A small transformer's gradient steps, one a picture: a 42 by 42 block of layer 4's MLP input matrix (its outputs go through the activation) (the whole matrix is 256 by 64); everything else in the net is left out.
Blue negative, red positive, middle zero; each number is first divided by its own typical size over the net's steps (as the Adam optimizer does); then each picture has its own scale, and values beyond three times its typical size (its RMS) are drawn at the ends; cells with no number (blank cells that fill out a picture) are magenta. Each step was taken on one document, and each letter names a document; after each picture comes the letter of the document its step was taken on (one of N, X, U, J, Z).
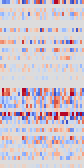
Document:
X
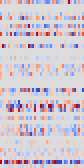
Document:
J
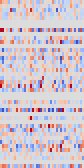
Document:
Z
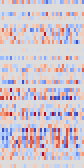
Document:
X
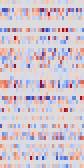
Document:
Z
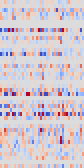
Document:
Z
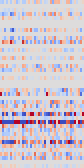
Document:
X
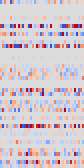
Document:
J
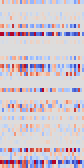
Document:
J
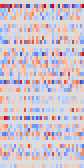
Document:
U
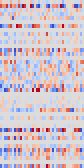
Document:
U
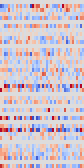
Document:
U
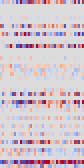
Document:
J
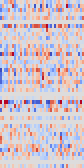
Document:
U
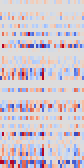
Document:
J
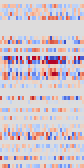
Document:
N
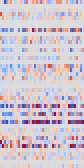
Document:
X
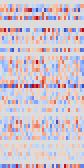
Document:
N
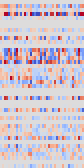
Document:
N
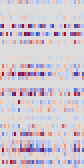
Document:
J
